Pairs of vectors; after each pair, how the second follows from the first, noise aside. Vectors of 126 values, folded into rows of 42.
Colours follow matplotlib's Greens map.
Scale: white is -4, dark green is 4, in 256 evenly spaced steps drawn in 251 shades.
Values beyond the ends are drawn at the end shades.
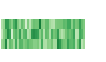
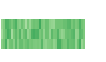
shrunk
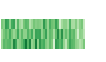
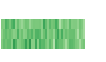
shrunk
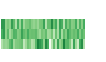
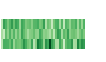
sign-scrambled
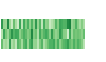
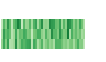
sign-scrambled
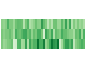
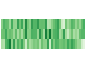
shuffled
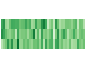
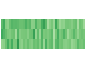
shrunk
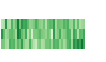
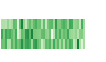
sign-scrambled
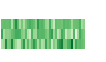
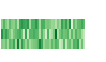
shuffled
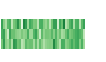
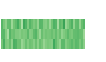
shrunk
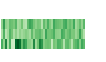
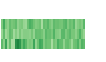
shrunk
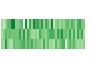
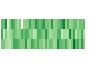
shuffled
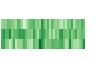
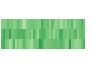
shrunk
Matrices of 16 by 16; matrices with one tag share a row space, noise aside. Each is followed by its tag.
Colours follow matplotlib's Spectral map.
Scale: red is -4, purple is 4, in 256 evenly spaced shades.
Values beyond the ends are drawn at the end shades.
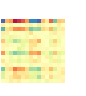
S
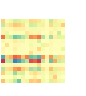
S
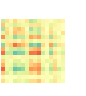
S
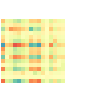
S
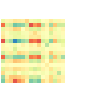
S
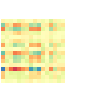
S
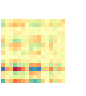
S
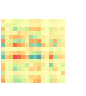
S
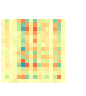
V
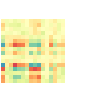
S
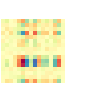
V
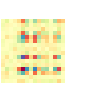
V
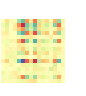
V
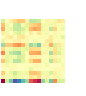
S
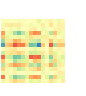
S
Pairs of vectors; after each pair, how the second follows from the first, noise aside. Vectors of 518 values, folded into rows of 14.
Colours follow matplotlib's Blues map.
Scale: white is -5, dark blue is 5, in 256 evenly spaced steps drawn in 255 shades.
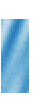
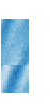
wrapped around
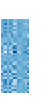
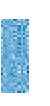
wrapped around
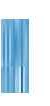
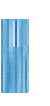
wrapped around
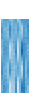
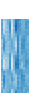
wrapped around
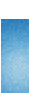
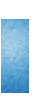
reversed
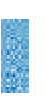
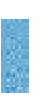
shrunk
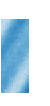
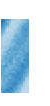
reversed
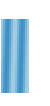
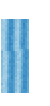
wrapped around
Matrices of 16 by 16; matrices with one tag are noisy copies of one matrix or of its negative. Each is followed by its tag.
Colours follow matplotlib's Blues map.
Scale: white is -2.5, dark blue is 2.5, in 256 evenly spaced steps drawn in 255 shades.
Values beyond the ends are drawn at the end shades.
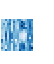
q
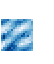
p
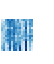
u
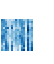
u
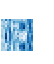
q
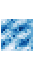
p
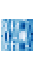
q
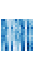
u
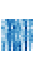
u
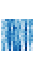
u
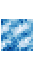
p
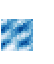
p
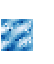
p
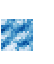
p
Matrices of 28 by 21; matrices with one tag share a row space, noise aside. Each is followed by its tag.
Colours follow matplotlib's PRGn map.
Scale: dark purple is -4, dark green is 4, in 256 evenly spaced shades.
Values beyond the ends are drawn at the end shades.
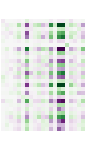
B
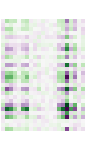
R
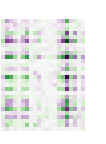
R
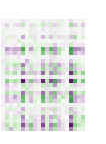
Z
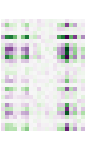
R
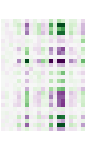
B
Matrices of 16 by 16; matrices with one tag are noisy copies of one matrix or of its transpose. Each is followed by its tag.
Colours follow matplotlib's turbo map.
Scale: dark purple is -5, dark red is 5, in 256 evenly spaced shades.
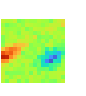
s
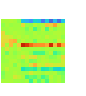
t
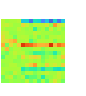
t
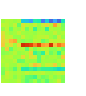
t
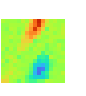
s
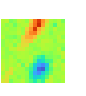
s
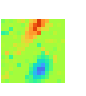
s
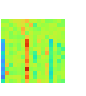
t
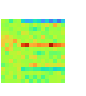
t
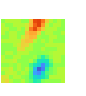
s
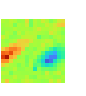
s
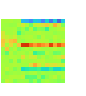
t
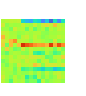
t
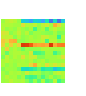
t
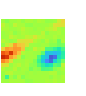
s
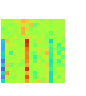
t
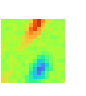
s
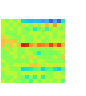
t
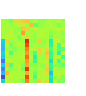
t
